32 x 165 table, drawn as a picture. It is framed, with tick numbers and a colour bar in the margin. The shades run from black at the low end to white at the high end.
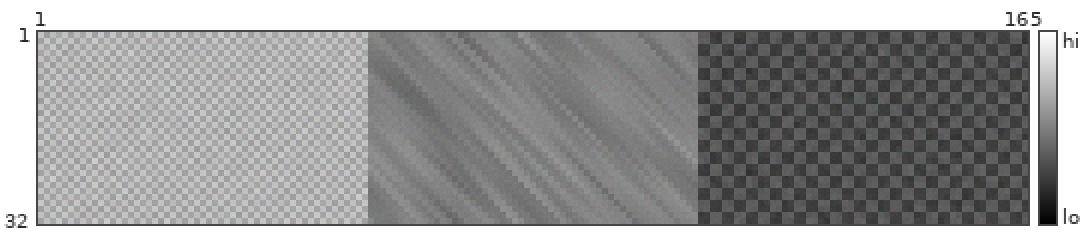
It is made of 1 by 3 panels. Panel 1,1: high, checkered. Panel 1,2: middling, slanting down to the right, faint in contrast. Panel 1,3: low, checkered.
